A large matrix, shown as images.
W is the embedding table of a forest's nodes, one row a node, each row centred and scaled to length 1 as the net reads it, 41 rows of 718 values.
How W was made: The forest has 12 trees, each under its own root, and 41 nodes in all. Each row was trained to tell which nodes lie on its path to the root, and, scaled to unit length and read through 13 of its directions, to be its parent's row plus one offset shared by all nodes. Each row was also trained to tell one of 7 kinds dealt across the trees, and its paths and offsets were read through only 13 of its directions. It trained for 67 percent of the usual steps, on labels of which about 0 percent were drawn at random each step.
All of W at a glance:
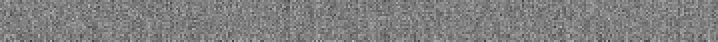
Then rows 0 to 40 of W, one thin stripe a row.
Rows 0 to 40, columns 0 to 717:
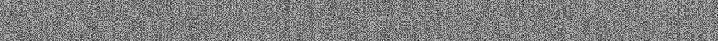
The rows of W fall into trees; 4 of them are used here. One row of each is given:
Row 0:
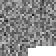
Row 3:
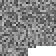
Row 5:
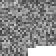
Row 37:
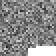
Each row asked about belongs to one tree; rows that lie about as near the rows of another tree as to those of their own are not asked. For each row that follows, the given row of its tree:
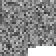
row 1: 37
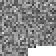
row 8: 3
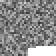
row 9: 0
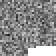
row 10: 3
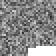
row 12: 37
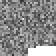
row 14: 37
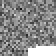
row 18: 5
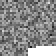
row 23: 5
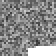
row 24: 5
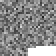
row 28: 0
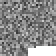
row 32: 0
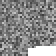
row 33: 5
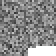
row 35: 37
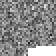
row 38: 5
